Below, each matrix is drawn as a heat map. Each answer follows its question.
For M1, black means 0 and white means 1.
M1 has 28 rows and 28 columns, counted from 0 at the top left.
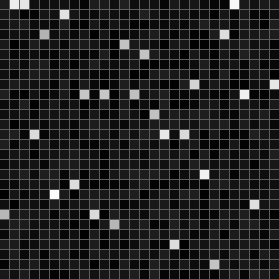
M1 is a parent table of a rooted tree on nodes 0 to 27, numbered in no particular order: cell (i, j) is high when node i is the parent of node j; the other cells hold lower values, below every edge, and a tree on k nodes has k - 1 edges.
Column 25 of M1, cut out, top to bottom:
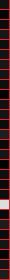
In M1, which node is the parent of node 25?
20
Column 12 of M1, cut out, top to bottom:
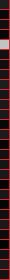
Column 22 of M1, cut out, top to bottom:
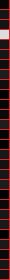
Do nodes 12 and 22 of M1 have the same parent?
no
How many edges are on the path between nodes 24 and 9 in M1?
1
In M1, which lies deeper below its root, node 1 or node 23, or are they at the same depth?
the same depth
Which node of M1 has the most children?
9
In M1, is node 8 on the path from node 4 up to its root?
no
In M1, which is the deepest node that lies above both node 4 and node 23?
21
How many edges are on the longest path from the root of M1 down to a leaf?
7
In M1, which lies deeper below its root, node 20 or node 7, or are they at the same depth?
the same depth
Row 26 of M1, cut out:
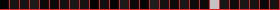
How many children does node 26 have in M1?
1
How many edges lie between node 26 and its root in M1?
0
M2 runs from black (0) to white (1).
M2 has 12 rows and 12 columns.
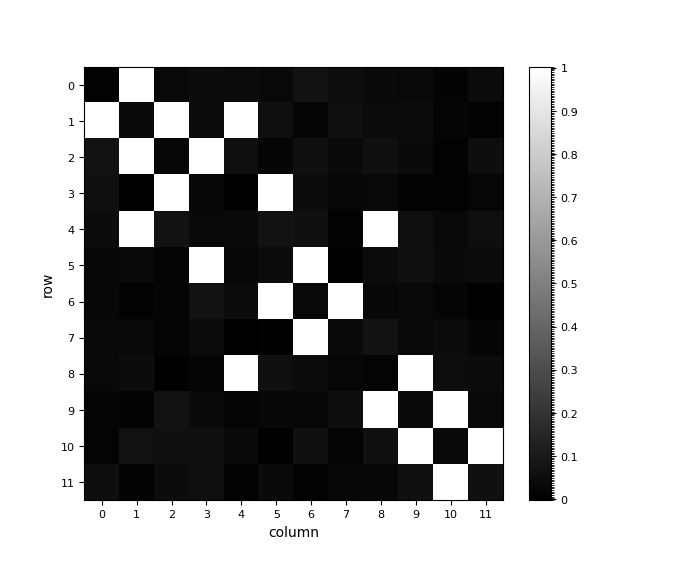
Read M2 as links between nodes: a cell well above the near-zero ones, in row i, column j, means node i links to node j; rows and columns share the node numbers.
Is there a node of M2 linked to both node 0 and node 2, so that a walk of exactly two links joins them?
yes
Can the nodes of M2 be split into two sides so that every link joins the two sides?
yes
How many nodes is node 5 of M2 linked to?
2
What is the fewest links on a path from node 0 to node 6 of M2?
5
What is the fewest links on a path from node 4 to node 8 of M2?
1
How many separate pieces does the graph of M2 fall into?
1
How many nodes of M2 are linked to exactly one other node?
3
